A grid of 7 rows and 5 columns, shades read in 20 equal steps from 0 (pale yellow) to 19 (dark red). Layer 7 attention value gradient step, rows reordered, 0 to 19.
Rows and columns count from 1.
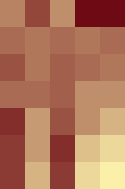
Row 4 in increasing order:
8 8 11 11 12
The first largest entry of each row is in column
4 1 1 3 1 3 1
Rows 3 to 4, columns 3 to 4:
12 11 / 12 8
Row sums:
69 53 56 50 49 44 37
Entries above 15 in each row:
2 0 0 0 1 1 0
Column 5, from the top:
19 11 10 8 5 2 0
